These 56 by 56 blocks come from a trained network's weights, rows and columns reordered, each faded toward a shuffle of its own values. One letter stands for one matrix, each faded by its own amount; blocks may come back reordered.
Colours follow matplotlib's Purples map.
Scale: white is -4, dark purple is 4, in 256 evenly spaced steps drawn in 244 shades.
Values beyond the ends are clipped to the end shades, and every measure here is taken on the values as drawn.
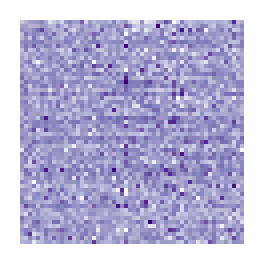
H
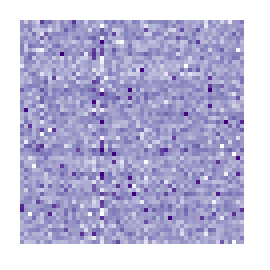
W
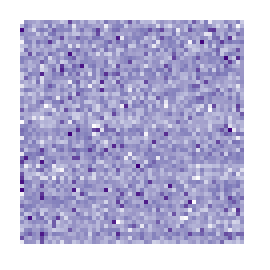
W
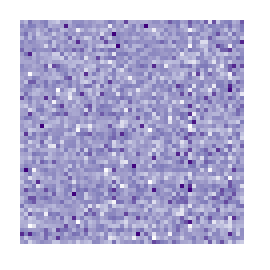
W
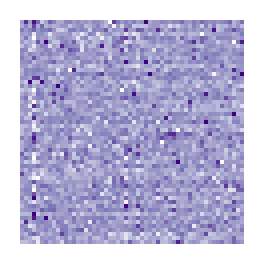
W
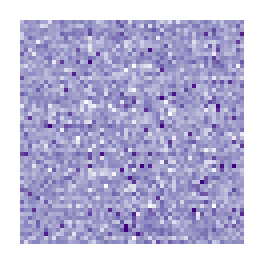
W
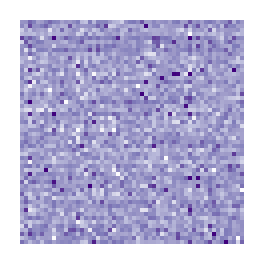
W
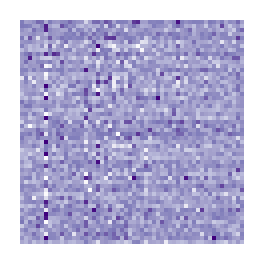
H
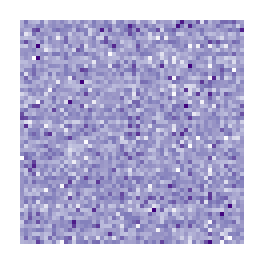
W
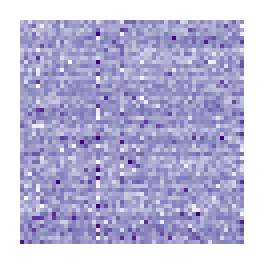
H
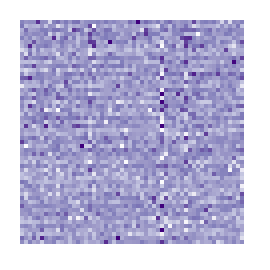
H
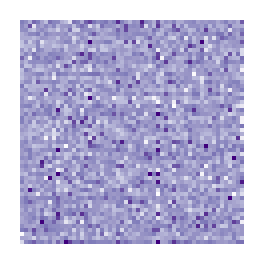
W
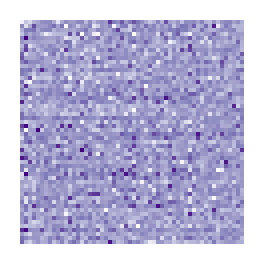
W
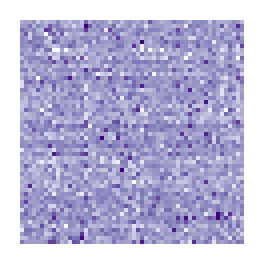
W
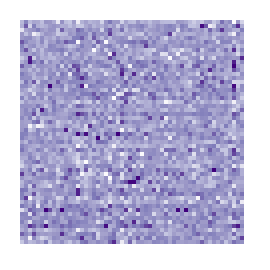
W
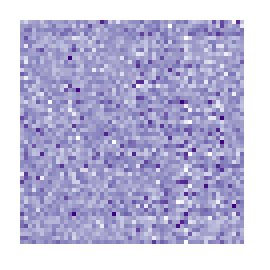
W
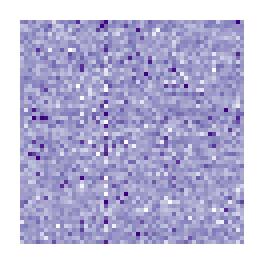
W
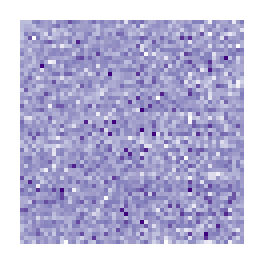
W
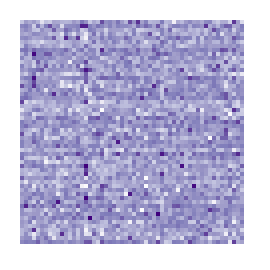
H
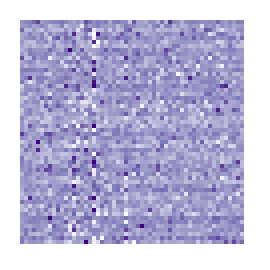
H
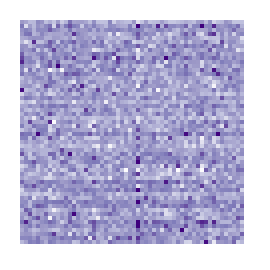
H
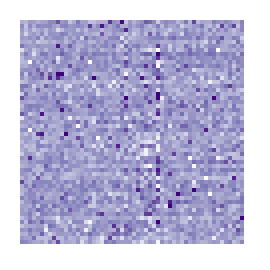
W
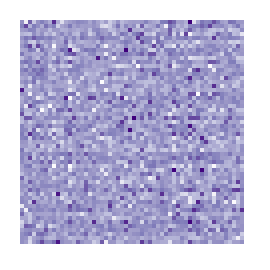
W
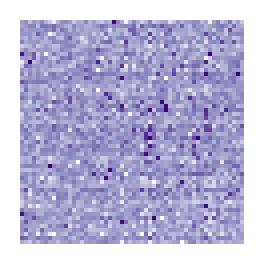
W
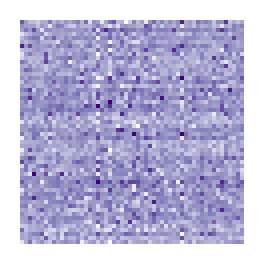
H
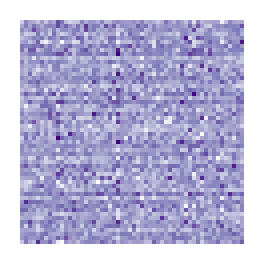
H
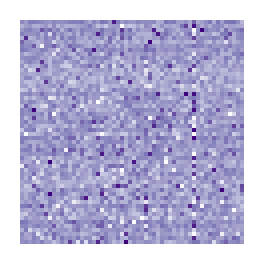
W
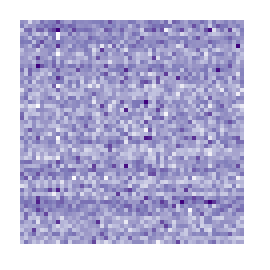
H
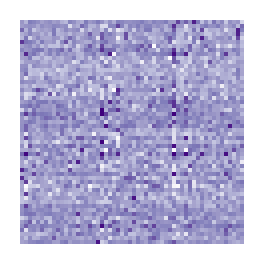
H
